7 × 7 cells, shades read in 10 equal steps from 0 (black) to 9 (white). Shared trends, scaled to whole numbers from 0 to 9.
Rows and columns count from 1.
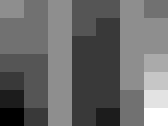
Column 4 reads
3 3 2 2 2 2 2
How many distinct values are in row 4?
4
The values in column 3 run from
5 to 5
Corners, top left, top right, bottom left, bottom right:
5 4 0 9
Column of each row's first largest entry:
1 3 3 7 7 7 7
